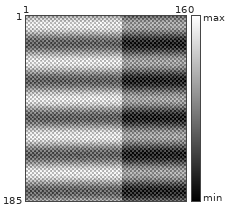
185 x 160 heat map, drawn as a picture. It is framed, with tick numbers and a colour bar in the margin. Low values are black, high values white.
Stripes: horizontal, repeating 5 times. Average level on the scale: 50%. Ninth with the lowest average: bottom right. Seam: vertical, 60% of the way across, the left part higher.
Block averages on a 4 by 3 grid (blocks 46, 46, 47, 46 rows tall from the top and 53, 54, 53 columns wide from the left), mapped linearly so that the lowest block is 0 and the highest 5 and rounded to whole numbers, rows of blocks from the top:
541 | 541 | 430 | 430
